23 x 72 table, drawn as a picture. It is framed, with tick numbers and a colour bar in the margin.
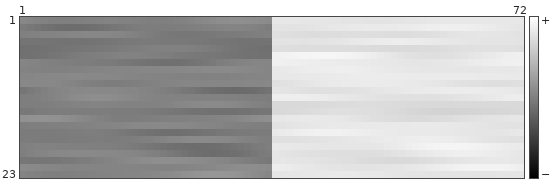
It is made of 1 by 2 panels. Panel 1,1: middling, streaked across, faint in contrast. Panel 1,2: very high, streaked across, faint in contrast.
